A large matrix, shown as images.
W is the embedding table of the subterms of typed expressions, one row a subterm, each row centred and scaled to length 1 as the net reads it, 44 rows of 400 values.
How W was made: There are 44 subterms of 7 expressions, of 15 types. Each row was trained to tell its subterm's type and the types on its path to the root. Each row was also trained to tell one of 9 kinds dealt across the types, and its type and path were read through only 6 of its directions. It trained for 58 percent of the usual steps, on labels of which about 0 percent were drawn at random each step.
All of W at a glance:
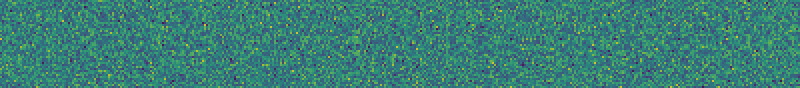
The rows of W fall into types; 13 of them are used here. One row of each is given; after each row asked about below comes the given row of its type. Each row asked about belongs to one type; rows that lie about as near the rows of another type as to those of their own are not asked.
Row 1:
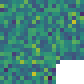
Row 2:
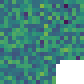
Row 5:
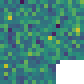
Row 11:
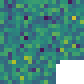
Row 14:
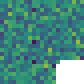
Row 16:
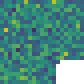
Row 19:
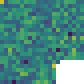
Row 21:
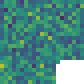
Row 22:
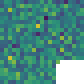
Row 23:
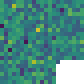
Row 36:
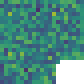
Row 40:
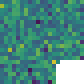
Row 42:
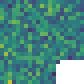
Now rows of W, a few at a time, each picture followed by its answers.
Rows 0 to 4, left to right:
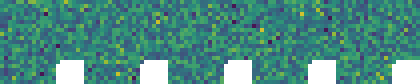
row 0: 14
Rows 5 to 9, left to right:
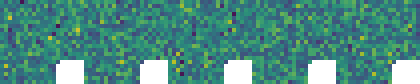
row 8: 40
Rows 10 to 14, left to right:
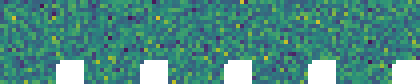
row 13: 19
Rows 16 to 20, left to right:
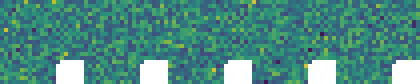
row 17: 11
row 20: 40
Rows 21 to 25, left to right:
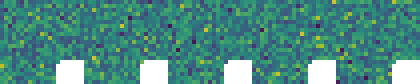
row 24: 23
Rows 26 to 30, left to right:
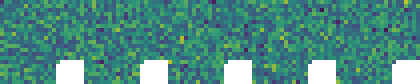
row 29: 5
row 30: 21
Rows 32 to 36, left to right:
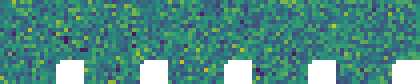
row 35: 14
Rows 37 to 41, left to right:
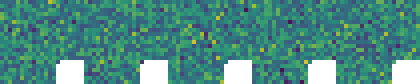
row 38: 11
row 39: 40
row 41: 14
